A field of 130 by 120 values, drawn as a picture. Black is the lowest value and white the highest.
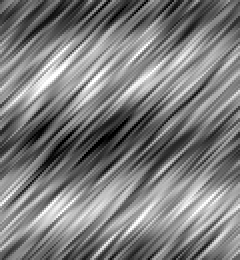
No single row or column stands out from its neighbours. The values follow a bell shape. The ninth with the lowest average is the centre. There is no overall slope. Horizontal stripes repeat 2 times down the table.
